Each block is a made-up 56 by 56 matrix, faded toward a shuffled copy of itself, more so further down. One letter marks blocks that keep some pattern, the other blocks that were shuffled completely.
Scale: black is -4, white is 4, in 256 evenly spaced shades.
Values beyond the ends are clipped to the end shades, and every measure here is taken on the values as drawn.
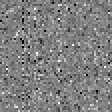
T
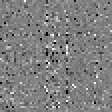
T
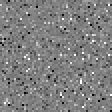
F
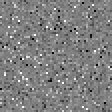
F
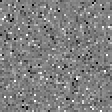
F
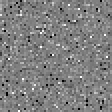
F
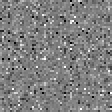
T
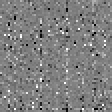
T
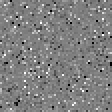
F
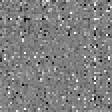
T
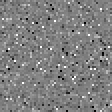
F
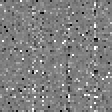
T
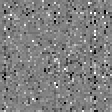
T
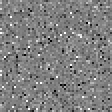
F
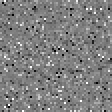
F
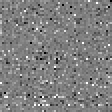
T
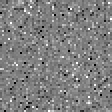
F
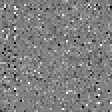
T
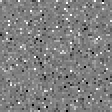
F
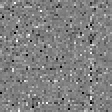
T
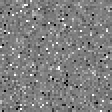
F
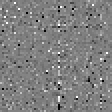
T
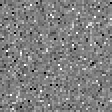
F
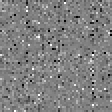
T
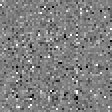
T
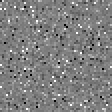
F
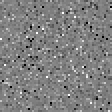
F
